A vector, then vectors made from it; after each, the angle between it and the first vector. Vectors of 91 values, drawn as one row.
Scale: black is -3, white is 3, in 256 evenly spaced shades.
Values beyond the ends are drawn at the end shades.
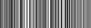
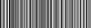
partly aligned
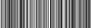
partly aligned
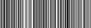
partly aligned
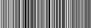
nearly opposite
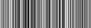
nearly opposite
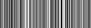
nearly parallel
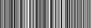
nearly parallel
